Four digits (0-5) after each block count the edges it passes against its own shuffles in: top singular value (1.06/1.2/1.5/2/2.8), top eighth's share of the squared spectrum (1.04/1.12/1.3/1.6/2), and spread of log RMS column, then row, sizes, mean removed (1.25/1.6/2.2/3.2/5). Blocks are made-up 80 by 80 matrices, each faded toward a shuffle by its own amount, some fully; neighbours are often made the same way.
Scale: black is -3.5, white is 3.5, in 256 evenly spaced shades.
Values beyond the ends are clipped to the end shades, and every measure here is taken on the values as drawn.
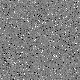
1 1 0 0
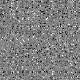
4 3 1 2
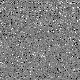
3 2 1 1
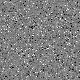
1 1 0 0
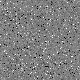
0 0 0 0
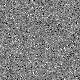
0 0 0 0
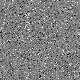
2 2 0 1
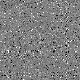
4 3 2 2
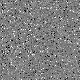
2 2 1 0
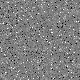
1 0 0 0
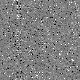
2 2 1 0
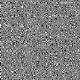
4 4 2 2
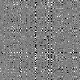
4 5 3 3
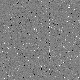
2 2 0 0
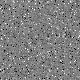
2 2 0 0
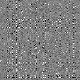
4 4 3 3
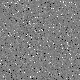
0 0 0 0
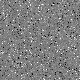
0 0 0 0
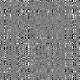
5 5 4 3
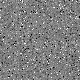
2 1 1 0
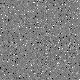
1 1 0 0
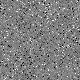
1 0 0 0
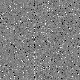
3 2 1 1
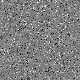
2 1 0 0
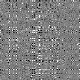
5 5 3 3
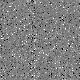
2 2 1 0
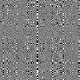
5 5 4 3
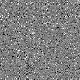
4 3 1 1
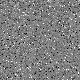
0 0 0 0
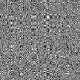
4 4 3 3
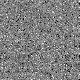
3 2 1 1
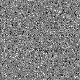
3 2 1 1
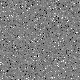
2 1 0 0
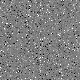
2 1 1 0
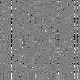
5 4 2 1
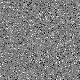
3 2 0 1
